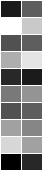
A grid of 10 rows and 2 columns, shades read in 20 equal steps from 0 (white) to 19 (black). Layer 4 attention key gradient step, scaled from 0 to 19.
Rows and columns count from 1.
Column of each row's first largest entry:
1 2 1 1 2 1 1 2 2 1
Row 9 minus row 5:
-13 -10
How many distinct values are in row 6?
2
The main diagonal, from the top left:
17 4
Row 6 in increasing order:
8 10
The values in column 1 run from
0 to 19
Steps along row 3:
down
